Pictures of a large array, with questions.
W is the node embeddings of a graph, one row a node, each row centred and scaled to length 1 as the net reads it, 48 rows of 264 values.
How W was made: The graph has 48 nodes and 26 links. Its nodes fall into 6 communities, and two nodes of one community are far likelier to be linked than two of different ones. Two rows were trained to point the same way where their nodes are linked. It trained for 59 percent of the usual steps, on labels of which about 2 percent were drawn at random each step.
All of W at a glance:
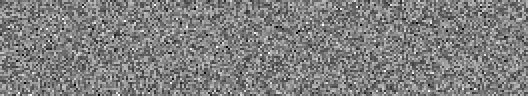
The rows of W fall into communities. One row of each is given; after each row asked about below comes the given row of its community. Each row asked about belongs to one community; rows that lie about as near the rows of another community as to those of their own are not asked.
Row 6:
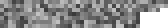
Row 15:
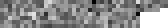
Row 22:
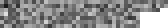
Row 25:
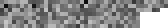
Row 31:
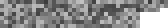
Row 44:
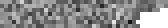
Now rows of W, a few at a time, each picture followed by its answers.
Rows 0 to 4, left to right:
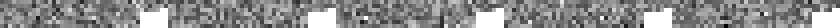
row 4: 15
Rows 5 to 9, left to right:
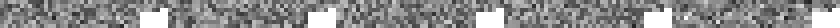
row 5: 25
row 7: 6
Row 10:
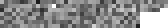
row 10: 22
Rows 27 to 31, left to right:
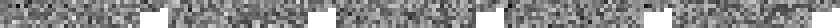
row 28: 6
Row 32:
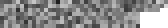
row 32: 15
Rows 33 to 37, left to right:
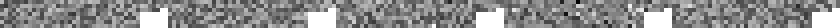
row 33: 22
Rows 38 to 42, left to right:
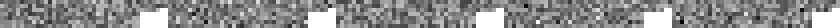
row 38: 44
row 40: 15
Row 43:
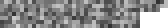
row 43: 6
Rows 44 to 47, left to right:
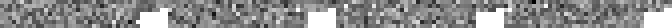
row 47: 31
